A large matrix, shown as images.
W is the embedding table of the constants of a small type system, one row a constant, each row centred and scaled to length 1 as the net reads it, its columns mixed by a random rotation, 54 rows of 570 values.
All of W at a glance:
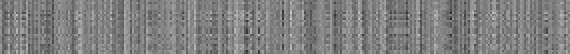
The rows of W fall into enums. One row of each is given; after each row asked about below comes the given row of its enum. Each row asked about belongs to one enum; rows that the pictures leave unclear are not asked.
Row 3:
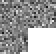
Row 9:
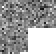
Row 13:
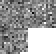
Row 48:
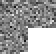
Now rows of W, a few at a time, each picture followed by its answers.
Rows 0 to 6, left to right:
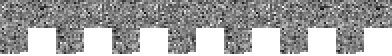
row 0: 9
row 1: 13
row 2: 13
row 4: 13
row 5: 9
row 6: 9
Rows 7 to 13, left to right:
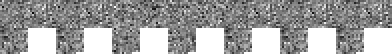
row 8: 13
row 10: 3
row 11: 13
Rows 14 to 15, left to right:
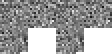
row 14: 3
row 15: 3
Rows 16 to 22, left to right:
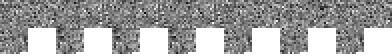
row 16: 3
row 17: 13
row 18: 13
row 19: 13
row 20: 3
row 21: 9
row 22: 3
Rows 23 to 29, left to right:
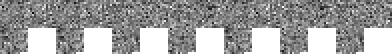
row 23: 13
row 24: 13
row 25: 3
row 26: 9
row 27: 13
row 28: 9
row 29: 3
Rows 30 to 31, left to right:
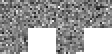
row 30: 3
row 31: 9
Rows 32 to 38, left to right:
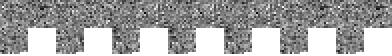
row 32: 9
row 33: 3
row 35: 13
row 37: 9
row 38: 9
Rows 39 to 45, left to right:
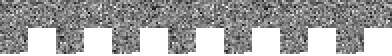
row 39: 48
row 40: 13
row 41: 9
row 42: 13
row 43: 9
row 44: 48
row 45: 3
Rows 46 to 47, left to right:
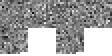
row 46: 13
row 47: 3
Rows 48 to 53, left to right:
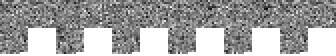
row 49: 13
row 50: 3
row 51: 9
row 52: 9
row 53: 48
